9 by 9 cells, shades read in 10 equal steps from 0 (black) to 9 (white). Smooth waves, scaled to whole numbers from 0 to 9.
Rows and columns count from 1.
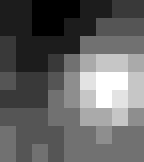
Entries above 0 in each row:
6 7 9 9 9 9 9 9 9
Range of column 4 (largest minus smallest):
4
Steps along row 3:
down same same same up same same same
